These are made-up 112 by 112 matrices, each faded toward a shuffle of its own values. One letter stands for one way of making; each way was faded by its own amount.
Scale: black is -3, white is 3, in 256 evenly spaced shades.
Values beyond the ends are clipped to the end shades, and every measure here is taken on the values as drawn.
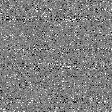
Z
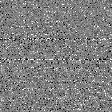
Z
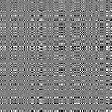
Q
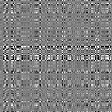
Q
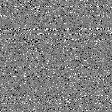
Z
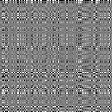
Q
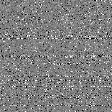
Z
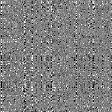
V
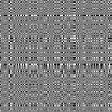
Q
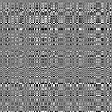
Q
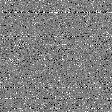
Z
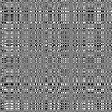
Q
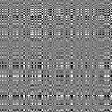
Q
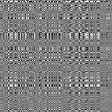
Q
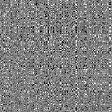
V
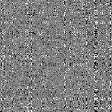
V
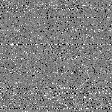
Z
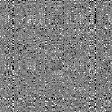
V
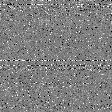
Z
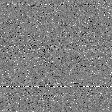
Z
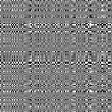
Q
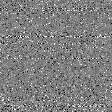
Z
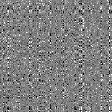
V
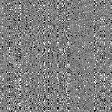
V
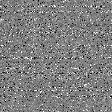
Z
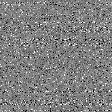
Z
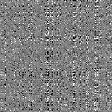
V
